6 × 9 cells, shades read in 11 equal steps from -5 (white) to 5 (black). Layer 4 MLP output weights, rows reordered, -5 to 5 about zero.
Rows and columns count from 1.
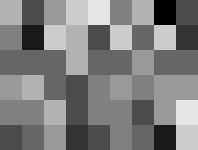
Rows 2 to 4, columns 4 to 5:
-2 2 / -2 1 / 2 0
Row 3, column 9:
1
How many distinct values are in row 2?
7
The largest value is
5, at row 1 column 8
